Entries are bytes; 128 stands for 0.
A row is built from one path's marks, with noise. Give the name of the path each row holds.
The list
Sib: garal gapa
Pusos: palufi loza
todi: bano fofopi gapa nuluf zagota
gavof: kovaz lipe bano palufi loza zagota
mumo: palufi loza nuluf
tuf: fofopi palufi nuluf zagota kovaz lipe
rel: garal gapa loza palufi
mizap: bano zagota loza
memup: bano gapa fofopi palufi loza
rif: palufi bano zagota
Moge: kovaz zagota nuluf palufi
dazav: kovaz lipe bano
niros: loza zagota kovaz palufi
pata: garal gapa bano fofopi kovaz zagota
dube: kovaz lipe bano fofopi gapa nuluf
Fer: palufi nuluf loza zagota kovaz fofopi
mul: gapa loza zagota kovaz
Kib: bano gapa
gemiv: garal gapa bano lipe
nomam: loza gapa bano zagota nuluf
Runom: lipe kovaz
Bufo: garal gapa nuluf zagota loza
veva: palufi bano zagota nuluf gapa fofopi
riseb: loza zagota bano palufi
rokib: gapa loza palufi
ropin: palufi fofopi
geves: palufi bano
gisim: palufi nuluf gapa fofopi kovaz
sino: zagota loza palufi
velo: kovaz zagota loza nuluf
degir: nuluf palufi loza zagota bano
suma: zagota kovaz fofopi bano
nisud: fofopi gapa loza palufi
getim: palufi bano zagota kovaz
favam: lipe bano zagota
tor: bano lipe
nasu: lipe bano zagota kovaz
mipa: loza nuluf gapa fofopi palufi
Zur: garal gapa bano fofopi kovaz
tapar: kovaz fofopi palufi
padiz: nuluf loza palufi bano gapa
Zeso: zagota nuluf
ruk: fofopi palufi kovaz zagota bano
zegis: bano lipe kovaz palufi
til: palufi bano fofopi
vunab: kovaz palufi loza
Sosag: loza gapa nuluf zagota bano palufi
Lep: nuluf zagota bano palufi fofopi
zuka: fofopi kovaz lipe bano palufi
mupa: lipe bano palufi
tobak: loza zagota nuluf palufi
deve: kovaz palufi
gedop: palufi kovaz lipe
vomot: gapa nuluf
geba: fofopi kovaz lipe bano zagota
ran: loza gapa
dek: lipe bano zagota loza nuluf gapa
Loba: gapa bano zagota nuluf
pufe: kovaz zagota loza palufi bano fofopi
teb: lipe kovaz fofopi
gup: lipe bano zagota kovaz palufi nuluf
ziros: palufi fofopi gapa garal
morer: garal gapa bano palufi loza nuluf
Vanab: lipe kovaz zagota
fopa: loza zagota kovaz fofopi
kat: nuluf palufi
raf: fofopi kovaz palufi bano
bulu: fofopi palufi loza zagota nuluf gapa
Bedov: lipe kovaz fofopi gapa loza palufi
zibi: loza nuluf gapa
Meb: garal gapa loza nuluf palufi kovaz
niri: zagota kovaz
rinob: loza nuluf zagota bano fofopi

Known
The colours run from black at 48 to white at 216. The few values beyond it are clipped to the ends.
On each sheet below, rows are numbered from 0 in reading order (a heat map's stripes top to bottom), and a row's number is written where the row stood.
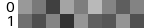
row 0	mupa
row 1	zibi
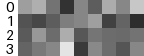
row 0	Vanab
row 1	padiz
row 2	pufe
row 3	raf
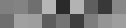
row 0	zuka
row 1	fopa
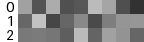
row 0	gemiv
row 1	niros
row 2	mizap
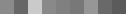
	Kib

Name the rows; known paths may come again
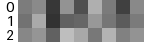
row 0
zegis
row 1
gavof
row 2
rif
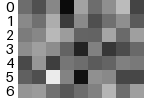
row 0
Bufo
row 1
ran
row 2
suma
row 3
Bedov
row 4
vunab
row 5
Zur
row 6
nasu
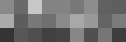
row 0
Kib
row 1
tor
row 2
Meb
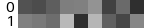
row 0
padiz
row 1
zuka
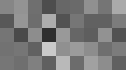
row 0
Runom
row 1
pufe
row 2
zibi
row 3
geves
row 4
mizap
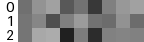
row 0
fopa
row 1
Pusos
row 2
mul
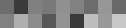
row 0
rinob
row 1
niri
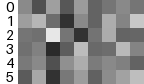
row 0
vomot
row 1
Vanab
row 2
pata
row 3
tobak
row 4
riseb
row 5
Moge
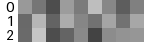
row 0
mupa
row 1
getim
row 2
niros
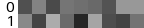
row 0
Fer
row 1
dube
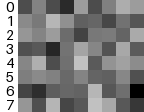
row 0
velo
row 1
nisud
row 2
teb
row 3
mumo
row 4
sino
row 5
rokib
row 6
morer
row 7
gemiv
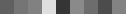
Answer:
raf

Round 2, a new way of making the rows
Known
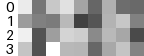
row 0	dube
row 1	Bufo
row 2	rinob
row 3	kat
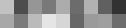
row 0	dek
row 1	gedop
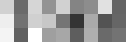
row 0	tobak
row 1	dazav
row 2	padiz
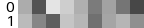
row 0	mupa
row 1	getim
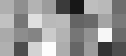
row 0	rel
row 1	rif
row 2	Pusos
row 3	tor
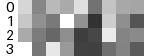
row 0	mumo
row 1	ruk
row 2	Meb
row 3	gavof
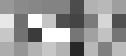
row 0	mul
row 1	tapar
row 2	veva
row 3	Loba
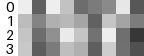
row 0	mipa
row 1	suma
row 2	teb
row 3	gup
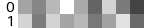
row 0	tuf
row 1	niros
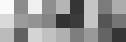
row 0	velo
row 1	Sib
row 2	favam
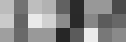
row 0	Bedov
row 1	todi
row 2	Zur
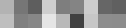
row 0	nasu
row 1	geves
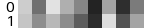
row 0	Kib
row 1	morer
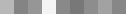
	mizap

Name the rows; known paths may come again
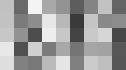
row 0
Sosag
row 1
geves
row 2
ropin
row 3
zibi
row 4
fopa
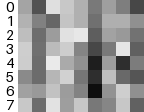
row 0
mupa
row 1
getim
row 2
til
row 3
vunab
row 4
Kib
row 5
gemiv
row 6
rokib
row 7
riseb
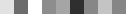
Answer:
Moge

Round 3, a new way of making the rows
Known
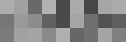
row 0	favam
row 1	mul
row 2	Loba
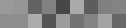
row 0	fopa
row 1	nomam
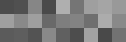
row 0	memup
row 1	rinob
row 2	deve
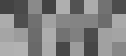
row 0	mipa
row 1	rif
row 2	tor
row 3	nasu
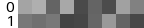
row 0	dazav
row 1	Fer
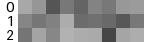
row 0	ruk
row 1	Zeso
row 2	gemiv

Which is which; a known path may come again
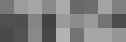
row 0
Loba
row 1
bulu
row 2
memup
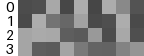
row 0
padiz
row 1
dube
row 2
dek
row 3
mupa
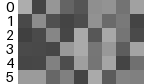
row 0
riseb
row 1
Bedov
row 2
mipa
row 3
ropin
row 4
rokib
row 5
fopa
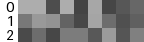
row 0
Vanab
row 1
mul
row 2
tapar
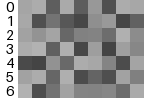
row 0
suma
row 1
niros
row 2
rinob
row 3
nasu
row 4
rel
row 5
dazav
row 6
rif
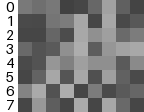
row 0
Fer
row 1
kat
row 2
nisud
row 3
til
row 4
ran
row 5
zibi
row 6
Runom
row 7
gisim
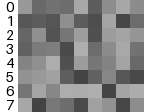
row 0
Lep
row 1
deve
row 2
raf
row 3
veva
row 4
nomam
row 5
velo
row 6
gemiv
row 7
sino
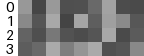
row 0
tobak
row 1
Sosag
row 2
vunab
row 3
Bufo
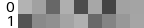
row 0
favam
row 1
Kib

